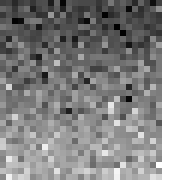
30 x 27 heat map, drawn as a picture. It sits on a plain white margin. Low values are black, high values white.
Odd rows or columns: none. Grain: fine. Stripes: none. Slope: up to the bottom. Histogram: bell-shaped.
